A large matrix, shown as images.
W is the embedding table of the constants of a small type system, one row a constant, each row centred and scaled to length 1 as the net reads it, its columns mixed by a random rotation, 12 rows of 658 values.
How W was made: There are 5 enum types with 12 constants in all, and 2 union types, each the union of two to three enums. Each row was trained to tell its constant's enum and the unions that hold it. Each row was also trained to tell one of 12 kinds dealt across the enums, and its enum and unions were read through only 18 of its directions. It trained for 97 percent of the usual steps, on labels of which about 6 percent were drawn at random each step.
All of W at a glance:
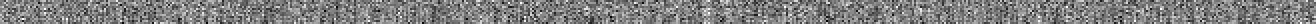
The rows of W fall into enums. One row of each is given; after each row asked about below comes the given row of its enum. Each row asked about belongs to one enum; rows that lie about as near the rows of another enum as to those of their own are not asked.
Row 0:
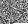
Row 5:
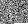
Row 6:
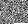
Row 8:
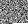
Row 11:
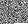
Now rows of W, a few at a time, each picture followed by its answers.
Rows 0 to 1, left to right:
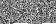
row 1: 5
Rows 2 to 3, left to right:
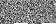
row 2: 0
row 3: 8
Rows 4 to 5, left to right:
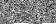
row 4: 6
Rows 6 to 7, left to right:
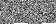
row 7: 6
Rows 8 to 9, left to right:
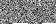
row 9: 11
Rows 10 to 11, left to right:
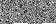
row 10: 8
